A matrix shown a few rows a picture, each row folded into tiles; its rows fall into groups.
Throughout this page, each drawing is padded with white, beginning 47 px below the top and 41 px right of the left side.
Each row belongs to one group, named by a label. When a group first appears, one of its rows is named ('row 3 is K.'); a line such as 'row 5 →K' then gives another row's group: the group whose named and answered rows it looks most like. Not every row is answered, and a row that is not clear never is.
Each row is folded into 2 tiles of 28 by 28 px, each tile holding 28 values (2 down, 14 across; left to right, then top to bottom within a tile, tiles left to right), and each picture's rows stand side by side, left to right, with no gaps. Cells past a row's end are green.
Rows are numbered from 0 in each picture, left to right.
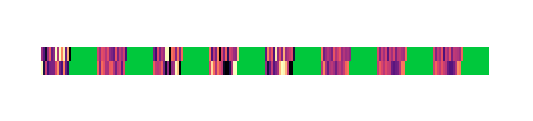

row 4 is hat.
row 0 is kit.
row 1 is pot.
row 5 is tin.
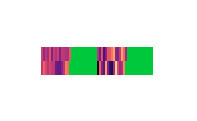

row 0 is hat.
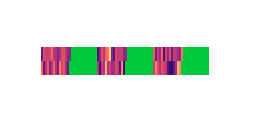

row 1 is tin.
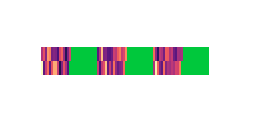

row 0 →pot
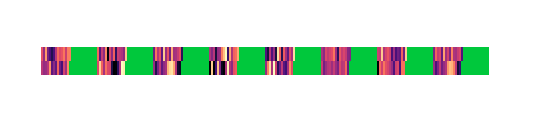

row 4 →tin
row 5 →tin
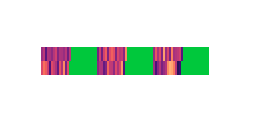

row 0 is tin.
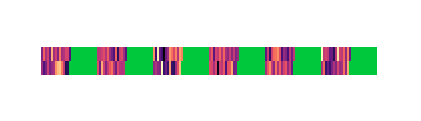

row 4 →tin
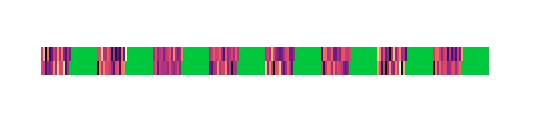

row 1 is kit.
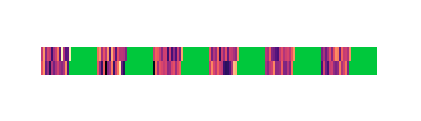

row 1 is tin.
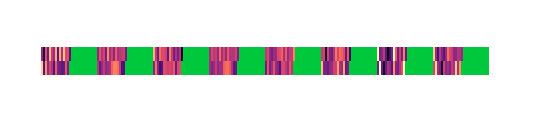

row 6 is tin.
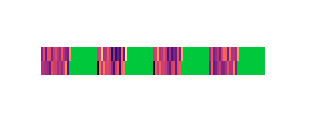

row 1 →kit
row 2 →kit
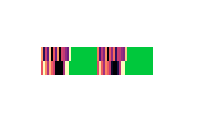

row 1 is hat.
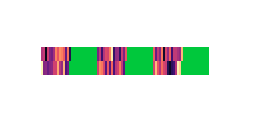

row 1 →tin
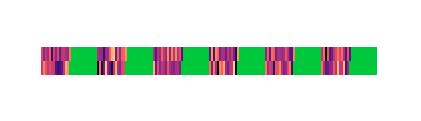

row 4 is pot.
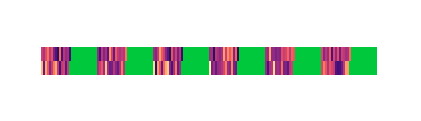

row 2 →pot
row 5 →hat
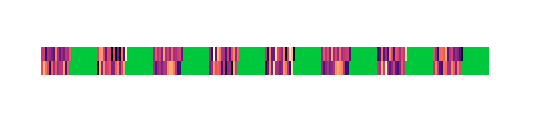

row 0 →tin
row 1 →kit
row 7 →tin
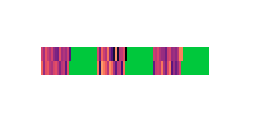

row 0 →pot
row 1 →pot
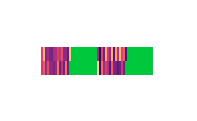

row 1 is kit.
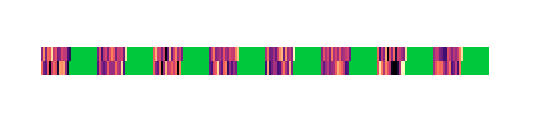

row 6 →hat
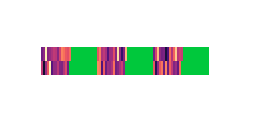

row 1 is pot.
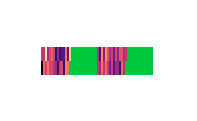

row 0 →kit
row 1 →kit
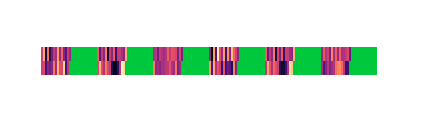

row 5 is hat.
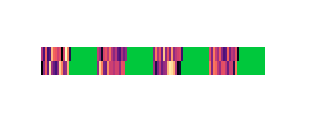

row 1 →tin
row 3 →pot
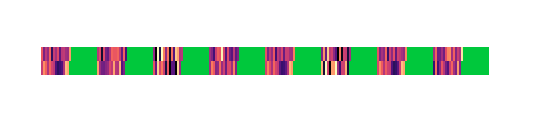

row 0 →hat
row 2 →kit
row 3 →tin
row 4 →hat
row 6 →hat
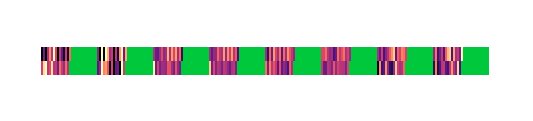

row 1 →kit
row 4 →kit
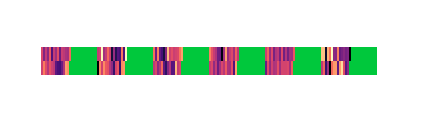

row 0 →hat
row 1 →kit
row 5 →tin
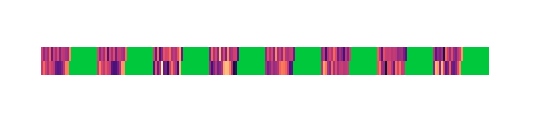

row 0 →hat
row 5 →tin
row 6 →tin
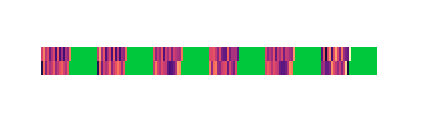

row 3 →pot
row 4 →hat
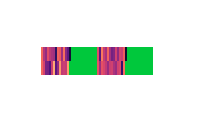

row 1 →pot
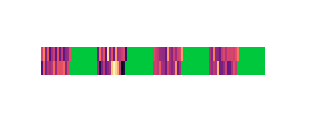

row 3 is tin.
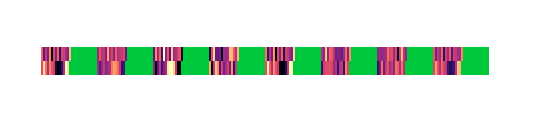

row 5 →kit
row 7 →hat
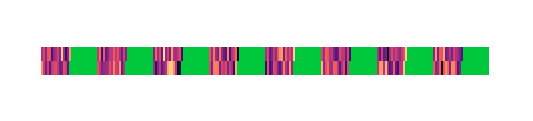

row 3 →pot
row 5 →pot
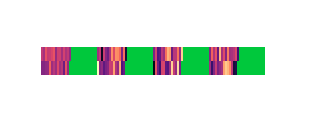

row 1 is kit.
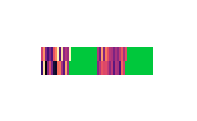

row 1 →kit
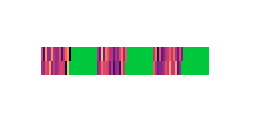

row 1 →kit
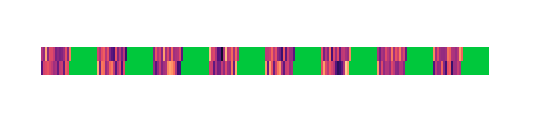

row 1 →pot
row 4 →pot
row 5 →hat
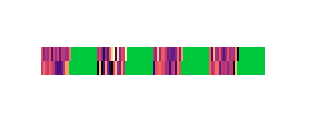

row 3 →pot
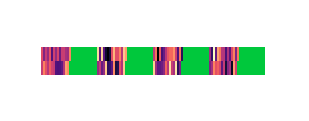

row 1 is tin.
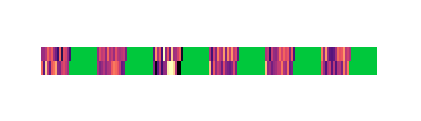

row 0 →pot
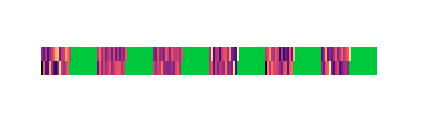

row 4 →kit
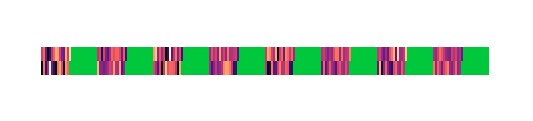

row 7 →pot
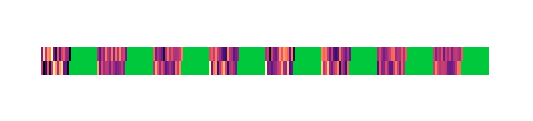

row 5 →pot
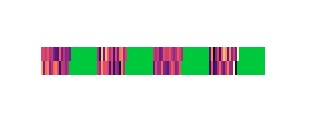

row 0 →pot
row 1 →kit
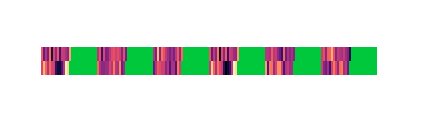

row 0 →hat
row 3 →hat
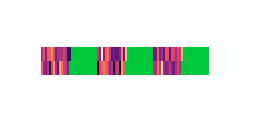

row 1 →kit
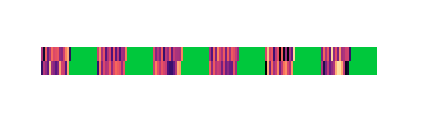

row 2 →hat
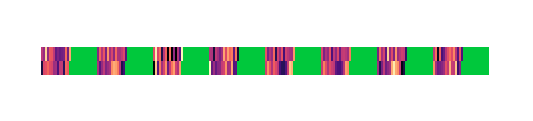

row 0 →kit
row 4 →hat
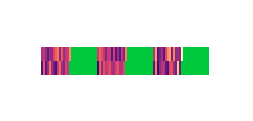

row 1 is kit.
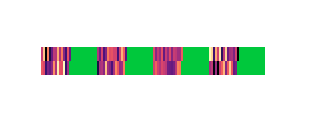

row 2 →hat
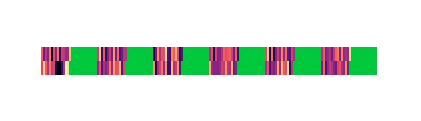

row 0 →hat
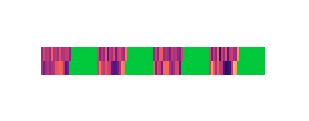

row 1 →hat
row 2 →pot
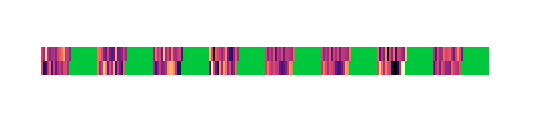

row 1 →pot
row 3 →tin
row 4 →hat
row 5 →hat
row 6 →hat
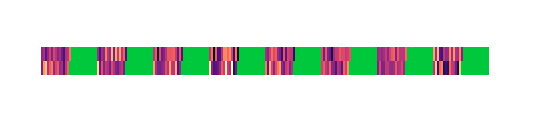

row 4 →pot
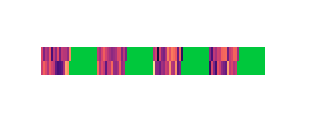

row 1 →pot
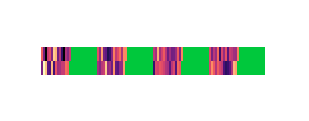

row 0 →tin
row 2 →kit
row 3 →hat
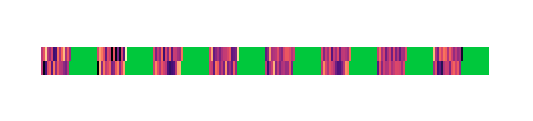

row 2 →hat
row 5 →hat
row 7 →tin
